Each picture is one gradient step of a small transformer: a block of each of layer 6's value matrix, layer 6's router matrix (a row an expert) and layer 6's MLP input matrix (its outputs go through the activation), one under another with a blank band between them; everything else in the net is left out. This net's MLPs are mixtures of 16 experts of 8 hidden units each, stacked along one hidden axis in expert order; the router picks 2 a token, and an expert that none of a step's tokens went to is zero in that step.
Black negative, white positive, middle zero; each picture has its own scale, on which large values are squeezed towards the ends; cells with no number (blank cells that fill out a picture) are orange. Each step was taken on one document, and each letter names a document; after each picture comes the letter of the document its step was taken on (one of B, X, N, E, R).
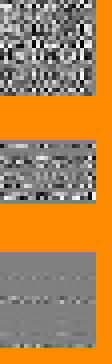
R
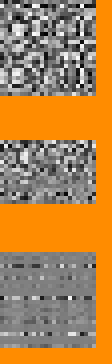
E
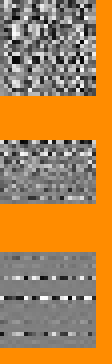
E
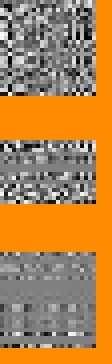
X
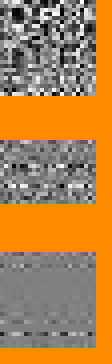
E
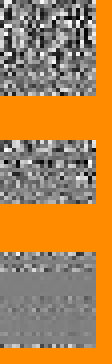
X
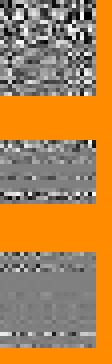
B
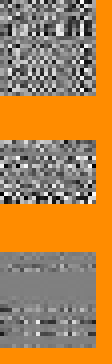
R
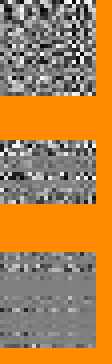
X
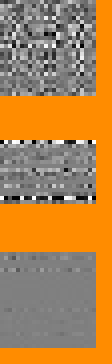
R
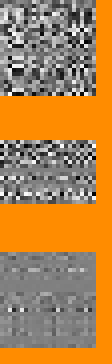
B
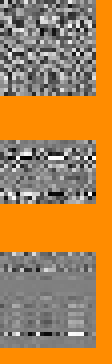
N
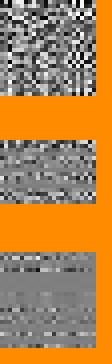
B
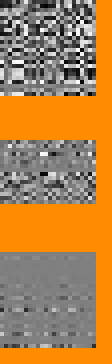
E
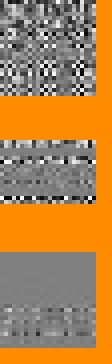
R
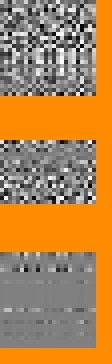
R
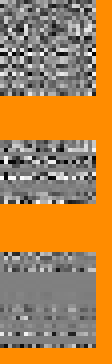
X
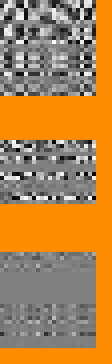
B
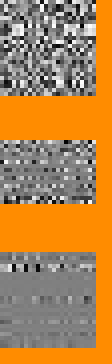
R
